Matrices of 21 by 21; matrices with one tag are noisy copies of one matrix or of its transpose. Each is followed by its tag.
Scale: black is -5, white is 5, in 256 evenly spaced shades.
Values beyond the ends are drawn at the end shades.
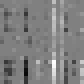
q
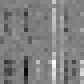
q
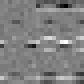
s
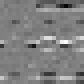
s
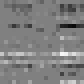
q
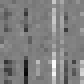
q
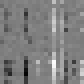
q
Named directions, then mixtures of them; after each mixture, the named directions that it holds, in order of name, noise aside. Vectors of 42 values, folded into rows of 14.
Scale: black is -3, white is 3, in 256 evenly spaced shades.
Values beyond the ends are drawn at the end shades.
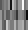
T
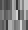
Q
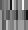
T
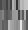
Q, T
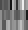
Q, T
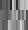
Q, T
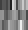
Q, T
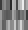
Q, T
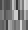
Q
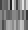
Q, T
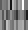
T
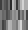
Q, T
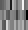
T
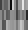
Q, T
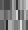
Q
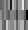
T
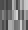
Q
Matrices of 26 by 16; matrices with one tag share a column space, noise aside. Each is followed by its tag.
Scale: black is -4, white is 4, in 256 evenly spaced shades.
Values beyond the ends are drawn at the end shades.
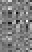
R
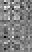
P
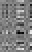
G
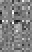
R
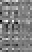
R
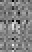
R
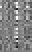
P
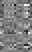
G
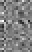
R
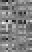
R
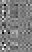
G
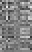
P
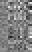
P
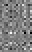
G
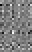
G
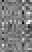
R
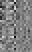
P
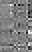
G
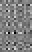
G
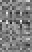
R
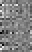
G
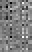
P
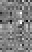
R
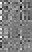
P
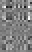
P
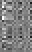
P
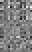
P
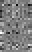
G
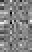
R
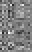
G
